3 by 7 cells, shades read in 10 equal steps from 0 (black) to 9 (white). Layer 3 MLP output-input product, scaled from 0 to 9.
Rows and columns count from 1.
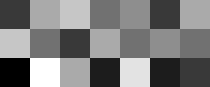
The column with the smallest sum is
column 6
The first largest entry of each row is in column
3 1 2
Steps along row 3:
up down down up down up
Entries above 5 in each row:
3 2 3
